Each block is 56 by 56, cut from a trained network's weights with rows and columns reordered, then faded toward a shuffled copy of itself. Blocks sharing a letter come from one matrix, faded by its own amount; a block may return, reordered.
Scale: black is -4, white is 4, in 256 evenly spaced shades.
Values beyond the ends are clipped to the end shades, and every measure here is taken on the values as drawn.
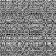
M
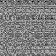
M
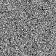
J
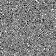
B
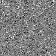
B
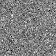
J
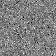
B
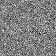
J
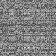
M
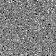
B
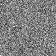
J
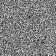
J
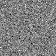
J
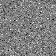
B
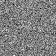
J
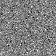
B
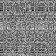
M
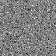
B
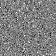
B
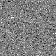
B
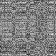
M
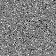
B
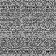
M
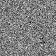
J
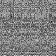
M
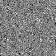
B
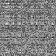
M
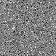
B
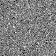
B
